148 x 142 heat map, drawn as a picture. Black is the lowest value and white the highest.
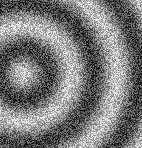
Rings: centred on the middle left. Slope: none. Odd rows or columns: none.
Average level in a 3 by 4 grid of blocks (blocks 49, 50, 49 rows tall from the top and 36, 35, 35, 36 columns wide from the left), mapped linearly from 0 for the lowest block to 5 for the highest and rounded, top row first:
3341 | 0215 | 3341
